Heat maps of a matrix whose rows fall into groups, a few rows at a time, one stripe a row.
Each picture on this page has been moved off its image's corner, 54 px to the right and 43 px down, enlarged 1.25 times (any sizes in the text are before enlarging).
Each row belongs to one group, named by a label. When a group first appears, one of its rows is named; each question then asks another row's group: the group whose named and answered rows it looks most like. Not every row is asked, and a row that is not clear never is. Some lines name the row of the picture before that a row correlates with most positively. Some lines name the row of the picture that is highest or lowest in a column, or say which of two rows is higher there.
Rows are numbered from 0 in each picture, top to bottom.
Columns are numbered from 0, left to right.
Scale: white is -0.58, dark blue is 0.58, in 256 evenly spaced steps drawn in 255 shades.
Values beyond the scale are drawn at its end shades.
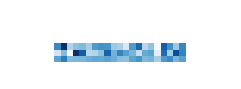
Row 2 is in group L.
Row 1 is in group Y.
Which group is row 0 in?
L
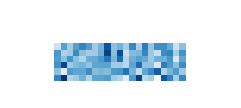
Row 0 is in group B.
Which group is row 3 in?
L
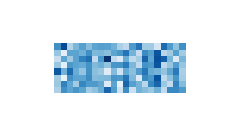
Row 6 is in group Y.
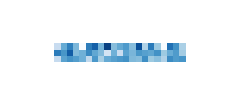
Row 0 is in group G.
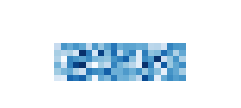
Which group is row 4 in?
G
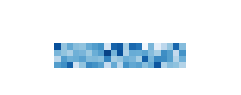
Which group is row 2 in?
B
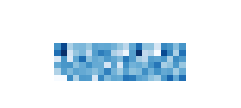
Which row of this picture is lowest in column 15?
1
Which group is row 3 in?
Y
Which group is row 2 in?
Y
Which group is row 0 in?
L
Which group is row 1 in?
L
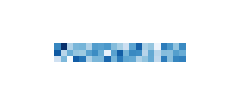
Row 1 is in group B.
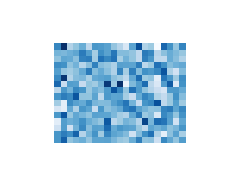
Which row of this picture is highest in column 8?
6
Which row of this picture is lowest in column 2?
13
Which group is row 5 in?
L
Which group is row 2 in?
G
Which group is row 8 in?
G
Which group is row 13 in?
Y
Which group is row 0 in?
L
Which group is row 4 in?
B
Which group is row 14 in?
G
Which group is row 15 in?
L
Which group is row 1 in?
G
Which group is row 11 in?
L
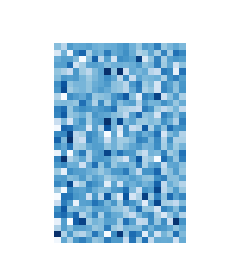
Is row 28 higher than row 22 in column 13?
No
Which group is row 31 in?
B
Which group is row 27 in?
G
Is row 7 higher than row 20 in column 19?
No
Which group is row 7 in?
L
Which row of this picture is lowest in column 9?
2
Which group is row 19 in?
G
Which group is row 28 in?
Y
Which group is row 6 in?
L
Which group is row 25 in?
Y
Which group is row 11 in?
L
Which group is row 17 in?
Y
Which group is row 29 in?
B
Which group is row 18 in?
L
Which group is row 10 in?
G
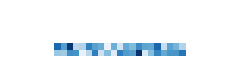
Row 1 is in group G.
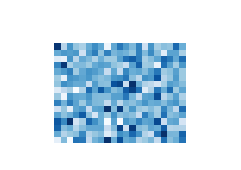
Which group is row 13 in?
B
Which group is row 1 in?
G
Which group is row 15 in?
Y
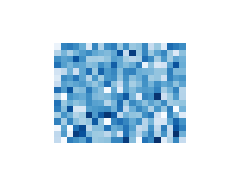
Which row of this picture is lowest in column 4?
10
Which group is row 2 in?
G
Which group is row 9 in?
B
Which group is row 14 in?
Y
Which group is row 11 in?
G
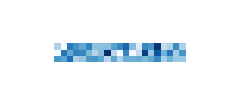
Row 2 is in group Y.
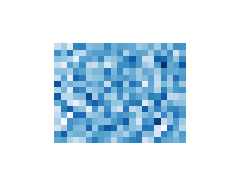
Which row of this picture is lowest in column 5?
10
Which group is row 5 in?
Y
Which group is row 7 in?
Y
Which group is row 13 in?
G
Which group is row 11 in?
Y
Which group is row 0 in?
Y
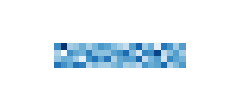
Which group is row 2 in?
G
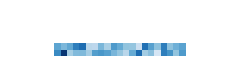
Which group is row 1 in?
L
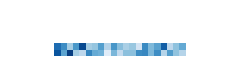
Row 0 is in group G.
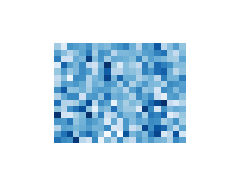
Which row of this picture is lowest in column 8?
14
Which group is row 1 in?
B
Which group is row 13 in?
B
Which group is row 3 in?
B
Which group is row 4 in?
B
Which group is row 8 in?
G
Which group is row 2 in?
B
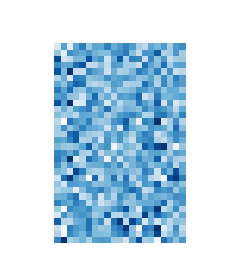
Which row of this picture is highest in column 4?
3
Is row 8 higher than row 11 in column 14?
No
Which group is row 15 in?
G
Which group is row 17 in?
G
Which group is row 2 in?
B
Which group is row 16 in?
B
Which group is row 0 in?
Y
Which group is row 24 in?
G
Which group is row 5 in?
Y
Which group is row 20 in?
Y
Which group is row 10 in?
B
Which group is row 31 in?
L
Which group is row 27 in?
B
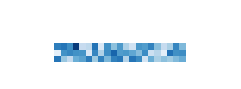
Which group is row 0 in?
G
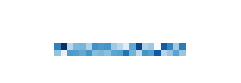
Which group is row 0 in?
L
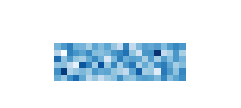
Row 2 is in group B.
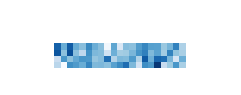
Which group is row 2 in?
B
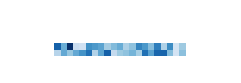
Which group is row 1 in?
B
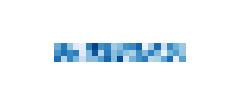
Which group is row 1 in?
G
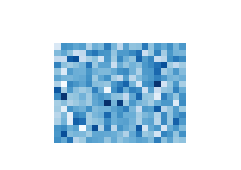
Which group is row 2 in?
G
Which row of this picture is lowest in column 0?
0
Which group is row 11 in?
Y
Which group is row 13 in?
G
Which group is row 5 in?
B
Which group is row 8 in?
L
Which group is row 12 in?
Y
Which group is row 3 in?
B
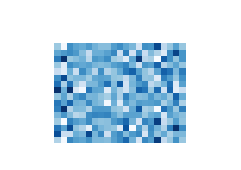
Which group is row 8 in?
Y
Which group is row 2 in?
L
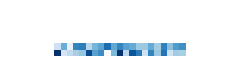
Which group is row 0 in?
Y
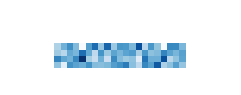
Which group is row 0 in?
G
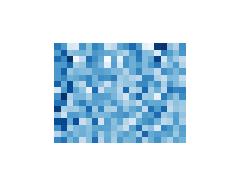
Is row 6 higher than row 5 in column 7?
No
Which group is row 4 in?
L
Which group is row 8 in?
L
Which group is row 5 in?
G
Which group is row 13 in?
L
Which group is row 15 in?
G
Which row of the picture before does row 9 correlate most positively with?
2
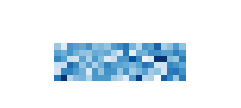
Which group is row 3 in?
G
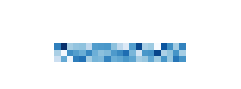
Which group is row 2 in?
Y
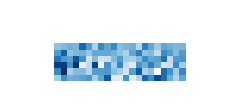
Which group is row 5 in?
B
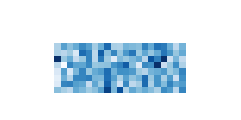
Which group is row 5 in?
B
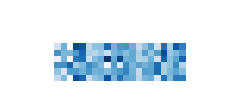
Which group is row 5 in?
Y
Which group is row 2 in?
Y
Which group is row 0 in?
Y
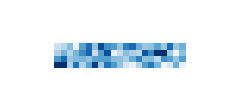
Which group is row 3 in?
G
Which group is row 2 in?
L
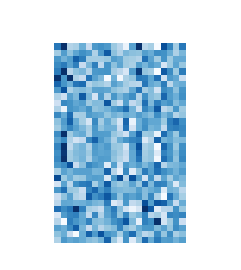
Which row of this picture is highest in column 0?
5
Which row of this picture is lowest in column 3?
30
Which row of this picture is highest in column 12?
21
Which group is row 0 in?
L
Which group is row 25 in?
B
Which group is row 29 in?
G
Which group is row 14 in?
L
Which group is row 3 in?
G
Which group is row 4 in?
L
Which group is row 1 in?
B
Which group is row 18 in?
L
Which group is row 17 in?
L
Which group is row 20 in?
B
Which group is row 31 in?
B
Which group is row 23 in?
G
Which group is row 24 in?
G
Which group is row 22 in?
B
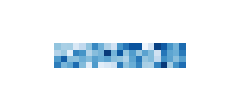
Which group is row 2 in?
L
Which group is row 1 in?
Y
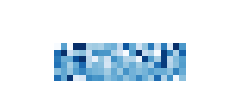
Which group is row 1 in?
L
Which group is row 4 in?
Y
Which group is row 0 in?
Y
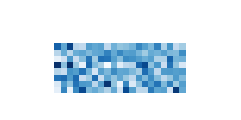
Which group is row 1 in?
Y
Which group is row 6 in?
B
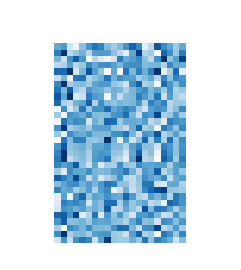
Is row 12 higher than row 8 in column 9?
Yes
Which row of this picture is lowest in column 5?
2
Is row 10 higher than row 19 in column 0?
No
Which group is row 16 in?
L
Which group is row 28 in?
L
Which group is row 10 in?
Y
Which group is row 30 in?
L
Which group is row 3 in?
G
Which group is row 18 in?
L
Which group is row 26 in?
B
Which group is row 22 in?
G
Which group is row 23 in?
B
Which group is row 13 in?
L
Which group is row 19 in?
G
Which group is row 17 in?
L
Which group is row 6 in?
L
